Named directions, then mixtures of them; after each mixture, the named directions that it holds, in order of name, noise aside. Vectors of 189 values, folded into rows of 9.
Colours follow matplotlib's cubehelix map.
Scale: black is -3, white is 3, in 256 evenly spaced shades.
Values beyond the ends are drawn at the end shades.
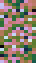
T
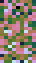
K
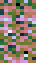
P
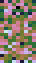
K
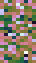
P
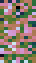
K, T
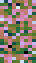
K, P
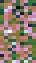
K, P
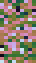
K, T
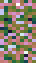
P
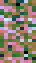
P, T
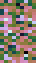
P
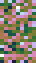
K, T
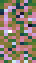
K, P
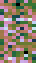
P, T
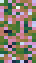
K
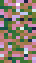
P, T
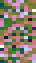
T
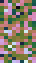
K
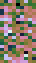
P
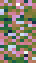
P
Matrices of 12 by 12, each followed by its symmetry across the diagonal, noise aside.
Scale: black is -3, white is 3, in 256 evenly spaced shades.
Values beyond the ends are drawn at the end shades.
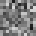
neither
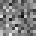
neither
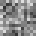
symmetric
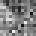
antisymmetric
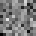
neither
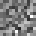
symmetric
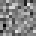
neither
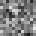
antisymmetric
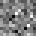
antisymmetric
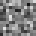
antisymmetric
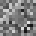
symmetric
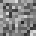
symmetric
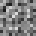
symmetric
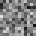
neither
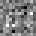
antisymmetric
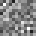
symmetric
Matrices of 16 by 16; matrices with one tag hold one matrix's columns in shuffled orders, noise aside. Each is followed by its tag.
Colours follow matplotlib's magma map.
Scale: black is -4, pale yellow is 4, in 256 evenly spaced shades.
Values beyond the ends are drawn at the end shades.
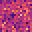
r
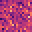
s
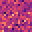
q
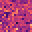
r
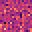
r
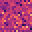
q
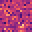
r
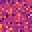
r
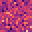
q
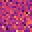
q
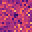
r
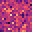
r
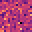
r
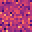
q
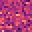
q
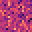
s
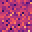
q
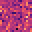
s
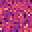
r
